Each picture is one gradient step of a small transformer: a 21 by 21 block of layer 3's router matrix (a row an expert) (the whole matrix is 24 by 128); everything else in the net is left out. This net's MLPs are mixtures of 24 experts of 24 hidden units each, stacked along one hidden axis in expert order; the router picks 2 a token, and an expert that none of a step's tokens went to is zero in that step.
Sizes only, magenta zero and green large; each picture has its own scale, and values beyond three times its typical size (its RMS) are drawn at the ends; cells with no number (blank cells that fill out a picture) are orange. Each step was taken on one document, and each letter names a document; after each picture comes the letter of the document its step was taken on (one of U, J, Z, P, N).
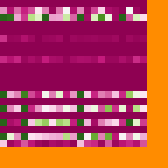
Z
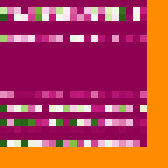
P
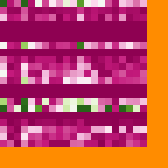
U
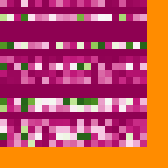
U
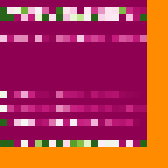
P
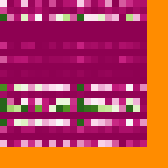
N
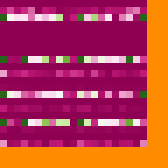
Z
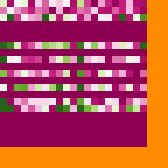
N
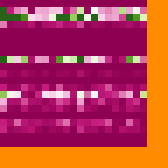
N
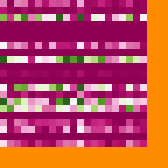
N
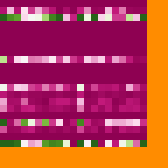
Z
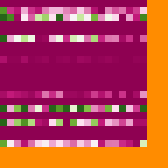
P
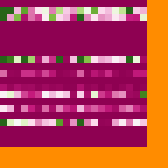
Z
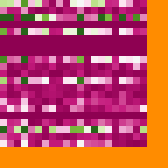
U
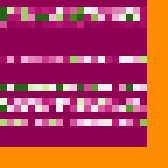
N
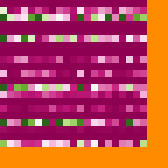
Z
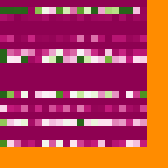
P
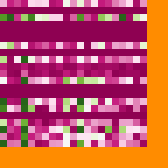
U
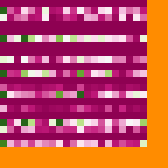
Z
